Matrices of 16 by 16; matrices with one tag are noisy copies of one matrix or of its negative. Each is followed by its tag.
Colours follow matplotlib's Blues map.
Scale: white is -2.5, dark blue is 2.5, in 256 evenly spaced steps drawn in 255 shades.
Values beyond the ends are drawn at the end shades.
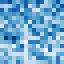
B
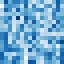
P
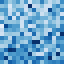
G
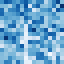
B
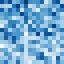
B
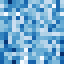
P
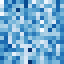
P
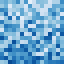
G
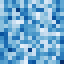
P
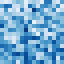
B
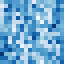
P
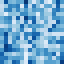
P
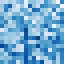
B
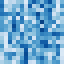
P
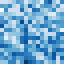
B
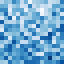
G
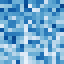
B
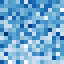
G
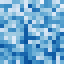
B
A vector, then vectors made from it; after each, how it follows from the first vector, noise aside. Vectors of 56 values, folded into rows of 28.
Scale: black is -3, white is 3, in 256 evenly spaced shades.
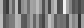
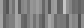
shrunk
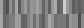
shrunk
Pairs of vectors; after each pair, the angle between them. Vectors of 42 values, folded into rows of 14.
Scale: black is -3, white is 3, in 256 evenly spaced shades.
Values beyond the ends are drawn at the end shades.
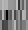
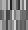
partly aligned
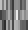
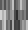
nearly opposite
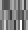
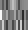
partly aligned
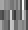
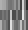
nearly parallel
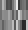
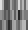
partly opposed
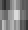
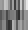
partly opposed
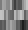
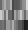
nearly parallel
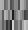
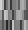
nearly parallel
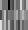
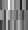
nearly opposite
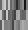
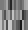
orthogonal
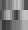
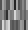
partly opposed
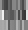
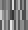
partly aligned
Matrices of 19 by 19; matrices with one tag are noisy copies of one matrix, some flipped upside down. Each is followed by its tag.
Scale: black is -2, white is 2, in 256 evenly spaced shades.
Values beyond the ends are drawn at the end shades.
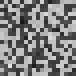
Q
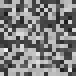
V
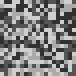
V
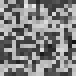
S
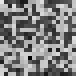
S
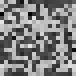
S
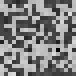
S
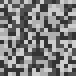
Q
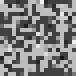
S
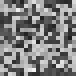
S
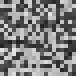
V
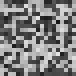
S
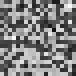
V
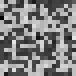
S
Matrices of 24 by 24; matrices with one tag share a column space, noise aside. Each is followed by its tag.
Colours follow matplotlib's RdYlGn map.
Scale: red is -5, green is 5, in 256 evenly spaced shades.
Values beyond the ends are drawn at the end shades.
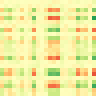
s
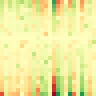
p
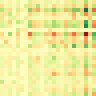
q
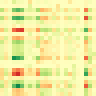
s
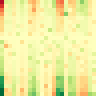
p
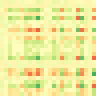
s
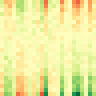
p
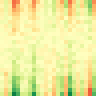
p
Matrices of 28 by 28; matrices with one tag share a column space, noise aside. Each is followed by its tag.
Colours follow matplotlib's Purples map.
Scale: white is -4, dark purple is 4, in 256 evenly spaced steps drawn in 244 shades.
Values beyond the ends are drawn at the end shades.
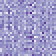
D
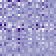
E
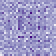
D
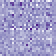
E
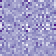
E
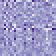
E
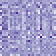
D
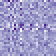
E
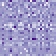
E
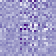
E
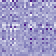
E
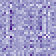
D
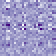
E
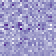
E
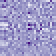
E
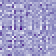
D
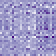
D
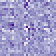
E
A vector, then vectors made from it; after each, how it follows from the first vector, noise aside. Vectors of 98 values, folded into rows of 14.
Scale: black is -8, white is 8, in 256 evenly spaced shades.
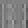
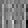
scaled up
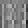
scaled up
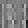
scaled up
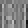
scaled up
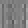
negated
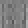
negated
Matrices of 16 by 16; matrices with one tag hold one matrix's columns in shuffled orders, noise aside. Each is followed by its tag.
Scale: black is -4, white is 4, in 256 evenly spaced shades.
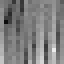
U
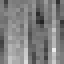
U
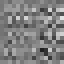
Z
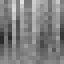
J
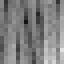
U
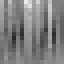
J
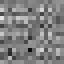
Z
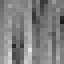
U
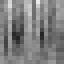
J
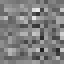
Z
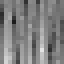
U
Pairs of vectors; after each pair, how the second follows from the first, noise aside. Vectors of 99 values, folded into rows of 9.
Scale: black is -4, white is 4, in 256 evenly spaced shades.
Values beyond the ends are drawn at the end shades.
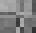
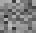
shuffled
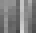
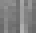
shrunk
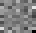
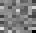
copied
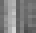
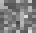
shuffled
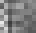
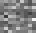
shuffled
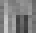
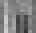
copied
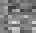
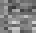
copied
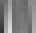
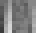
copied
